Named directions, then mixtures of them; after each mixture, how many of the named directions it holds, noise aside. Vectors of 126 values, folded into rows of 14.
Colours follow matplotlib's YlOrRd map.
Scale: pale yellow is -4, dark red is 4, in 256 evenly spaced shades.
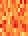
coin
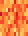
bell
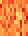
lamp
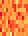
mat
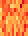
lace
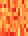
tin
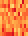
two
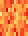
one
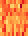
one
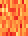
three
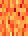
three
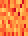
three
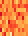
one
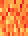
two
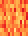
three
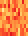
one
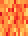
one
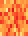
one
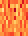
three
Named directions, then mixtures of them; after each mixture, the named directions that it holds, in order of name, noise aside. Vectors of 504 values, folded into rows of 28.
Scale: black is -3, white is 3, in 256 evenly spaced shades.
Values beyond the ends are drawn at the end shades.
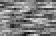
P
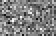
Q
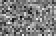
Q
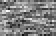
P, Q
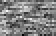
P, Q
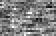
P, Q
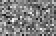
Q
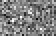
Q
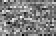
P, Q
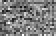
P, Q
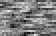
P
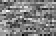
P, Q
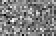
Q
